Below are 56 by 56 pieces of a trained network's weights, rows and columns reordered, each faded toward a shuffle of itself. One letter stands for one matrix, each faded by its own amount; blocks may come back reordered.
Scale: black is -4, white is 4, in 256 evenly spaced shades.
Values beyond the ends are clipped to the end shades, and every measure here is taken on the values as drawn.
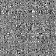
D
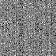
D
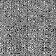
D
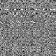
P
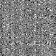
D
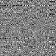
P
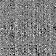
D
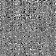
D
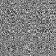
P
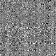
D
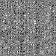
D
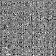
D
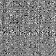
D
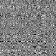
P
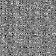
D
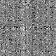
D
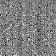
D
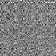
P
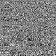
P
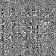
D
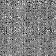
D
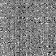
D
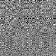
P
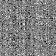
D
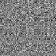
P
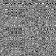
P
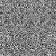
P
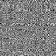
P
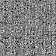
D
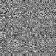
P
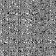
D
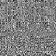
P
